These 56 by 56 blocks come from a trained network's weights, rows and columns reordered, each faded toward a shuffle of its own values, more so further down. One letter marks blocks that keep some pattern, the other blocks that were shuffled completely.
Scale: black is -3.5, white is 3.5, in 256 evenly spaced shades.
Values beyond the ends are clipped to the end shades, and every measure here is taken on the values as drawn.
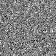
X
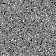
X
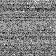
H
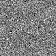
H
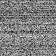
H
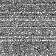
H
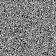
X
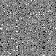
H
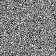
X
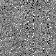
H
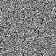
H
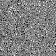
H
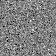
X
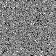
H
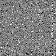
H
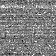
H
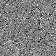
X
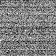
H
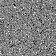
X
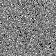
X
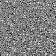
H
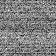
H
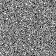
X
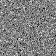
X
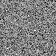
X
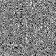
H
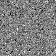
H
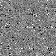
H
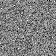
X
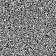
X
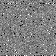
H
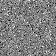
X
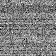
H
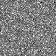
X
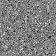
X
